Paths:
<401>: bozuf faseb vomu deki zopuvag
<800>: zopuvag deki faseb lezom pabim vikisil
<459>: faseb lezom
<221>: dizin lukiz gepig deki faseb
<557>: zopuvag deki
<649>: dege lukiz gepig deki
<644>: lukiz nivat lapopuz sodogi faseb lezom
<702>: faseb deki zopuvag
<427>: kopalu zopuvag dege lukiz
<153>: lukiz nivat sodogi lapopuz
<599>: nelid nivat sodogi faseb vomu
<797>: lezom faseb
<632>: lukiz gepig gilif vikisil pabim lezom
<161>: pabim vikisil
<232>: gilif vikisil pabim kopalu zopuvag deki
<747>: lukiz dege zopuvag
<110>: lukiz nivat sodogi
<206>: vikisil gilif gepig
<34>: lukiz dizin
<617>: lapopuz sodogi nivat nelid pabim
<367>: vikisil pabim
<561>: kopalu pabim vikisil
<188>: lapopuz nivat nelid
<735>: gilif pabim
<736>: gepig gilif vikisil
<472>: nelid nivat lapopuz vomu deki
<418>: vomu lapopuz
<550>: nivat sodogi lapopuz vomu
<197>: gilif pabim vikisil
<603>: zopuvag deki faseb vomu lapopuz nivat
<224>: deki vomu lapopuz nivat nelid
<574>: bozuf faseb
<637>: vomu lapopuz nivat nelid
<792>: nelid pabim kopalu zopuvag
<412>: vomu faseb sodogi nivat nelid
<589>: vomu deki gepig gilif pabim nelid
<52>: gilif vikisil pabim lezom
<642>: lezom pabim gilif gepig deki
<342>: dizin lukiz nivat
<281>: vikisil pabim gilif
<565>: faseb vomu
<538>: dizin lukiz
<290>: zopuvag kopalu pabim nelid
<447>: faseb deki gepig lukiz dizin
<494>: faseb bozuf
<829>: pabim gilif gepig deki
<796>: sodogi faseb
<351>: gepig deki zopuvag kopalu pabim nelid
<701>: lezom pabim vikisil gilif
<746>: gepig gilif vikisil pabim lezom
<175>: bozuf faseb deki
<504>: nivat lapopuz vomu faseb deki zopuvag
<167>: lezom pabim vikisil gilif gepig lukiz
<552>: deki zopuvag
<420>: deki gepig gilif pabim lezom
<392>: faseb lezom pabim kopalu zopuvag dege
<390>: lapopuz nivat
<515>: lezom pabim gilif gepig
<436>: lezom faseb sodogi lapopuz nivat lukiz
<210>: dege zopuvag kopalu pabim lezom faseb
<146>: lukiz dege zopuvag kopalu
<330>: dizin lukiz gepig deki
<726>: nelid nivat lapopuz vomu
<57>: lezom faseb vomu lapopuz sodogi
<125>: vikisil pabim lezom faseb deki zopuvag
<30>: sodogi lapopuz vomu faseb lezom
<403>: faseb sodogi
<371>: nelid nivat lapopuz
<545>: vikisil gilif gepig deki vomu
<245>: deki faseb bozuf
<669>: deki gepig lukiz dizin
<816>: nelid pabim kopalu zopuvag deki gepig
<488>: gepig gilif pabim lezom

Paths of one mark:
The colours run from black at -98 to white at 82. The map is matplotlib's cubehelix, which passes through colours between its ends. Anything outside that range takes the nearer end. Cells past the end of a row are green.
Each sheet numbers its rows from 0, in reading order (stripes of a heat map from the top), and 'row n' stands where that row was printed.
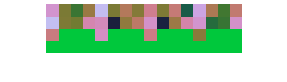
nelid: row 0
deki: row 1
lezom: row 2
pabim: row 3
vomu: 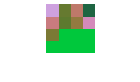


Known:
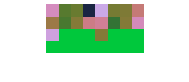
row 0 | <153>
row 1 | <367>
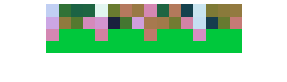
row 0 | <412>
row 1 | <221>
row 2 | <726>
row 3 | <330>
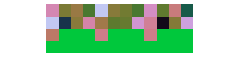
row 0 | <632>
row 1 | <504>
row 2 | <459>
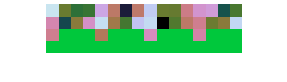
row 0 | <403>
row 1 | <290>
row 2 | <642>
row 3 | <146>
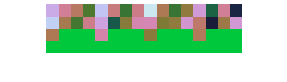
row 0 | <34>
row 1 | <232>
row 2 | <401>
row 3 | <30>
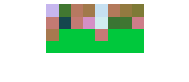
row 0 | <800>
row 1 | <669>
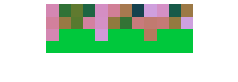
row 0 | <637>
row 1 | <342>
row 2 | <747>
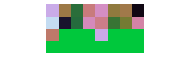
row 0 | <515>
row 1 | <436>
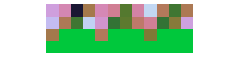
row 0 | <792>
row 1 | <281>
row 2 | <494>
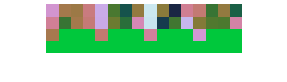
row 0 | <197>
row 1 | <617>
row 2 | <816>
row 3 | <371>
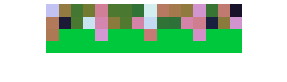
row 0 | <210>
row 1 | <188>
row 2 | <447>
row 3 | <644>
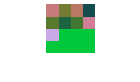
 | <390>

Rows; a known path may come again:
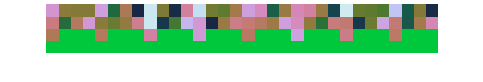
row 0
<561>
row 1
<550>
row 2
<816>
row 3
<649>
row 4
<747>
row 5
<342>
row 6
<796>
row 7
<57>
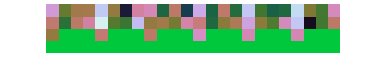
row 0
<161>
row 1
<351>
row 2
<726>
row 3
<472>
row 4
<412>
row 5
<829>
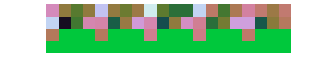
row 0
<488>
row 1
<125>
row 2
<403>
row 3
<702>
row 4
<701>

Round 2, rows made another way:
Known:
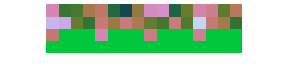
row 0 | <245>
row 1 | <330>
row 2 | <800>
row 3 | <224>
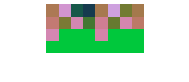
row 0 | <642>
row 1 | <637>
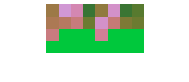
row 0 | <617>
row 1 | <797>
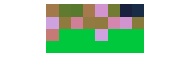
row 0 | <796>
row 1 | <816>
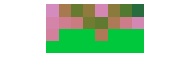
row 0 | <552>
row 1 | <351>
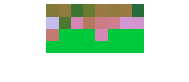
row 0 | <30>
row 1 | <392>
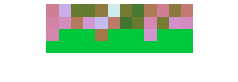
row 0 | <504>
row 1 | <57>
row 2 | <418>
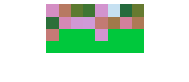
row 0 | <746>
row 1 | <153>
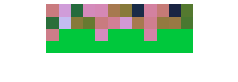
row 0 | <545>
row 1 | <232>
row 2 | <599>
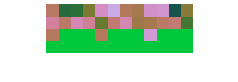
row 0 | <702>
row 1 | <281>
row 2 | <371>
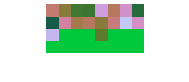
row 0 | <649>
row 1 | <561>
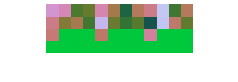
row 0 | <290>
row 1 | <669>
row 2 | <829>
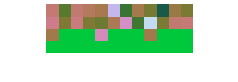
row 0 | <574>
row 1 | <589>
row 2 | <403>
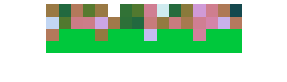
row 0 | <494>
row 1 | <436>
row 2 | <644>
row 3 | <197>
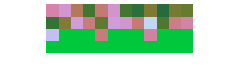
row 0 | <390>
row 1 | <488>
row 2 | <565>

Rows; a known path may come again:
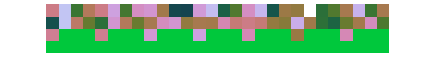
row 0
<829>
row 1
<206>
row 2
<792>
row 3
<110>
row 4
<726>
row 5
<436>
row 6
<589>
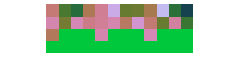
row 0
<538>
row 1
<504>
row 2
<515>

